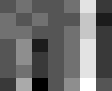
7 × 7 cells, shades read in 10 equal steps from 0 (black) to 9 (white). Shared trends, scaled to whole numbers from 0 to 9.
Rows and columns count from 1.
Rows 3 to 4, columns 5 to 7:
4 7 2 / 4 8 2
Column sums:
22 31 15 21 28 55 14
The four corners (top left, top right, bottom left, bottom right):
3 2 2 3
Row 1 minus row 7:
1 -2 3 0 -1 -1 -1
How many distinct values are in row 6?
4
